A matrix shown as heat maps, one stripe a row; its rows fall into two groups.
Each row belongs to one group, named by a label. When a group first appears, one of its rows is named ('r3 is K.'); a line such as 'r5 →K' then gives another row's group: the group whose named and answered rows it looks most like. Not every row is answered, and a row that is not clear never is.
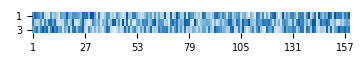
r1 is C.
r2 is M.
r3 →C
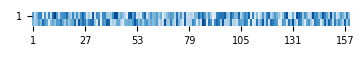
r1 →M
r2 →C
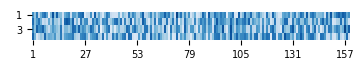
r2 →M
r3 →C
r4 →M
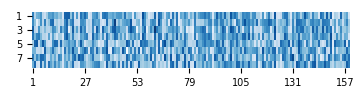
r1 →M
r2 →M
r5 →C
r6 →M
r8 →M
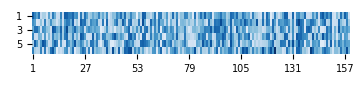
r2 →M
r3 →C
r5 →C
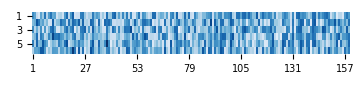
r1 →M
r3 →M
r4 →C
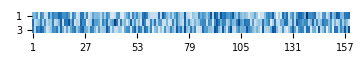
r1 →C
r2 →M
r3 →C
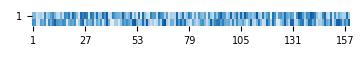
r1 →M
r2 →C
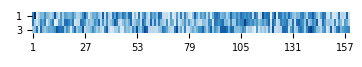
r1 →M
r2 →M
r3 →C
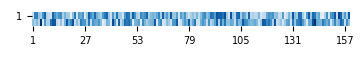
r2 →M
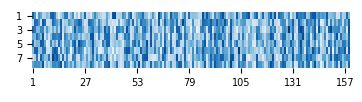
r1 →M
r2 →C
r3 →C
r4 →C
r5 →C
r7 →C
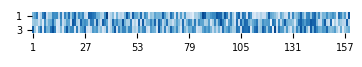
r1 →C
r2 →M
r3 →M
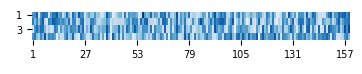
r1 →C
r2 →C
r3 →C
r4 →M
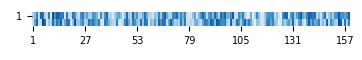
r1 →C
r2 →C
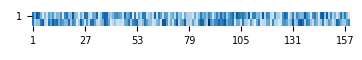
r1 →M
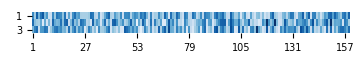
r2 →M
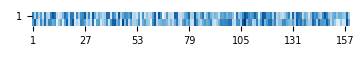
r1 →M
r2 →M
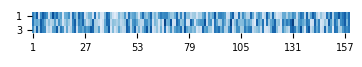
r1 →C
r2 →C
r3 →C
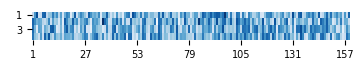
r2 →M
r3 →M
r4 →M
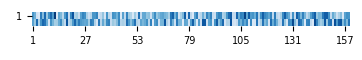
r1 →M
